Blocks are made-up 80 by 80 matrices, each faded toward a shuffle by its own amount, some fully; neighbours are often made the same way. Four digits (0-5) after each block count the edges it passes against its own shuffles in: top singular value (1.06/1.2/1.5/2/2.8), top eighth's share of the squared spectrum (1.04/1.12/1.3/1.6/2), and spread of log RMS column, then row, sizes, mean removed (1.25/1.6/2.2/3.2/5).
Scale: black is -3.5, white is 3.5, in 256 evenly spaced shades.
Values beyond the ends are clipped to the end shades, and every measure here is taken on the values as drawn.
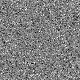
0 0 0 0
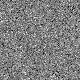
0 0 0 0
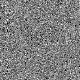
1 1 2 0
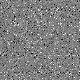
3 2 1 1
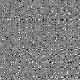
4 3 2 2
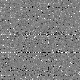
4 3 0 2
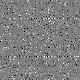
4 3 0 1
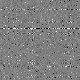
4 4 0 2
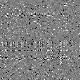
4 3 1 2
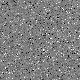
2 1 0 0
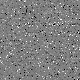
2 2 0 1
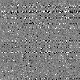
4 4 2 3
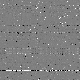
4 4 0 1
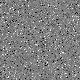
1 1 0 0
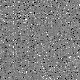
3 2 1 1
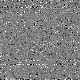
2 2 0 2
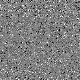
1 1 0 2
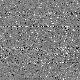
2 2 0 2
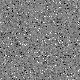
1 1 0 1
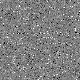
1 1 0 1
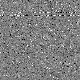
2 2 0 2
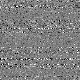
2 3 0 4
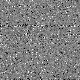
1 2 0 2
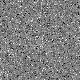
0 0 0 0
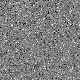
0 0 0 0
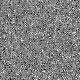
0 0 0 0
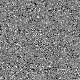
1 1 0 2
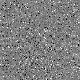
3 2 0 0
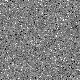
0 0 0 0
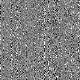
2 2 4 0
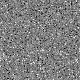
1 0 0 0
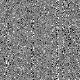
1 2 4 0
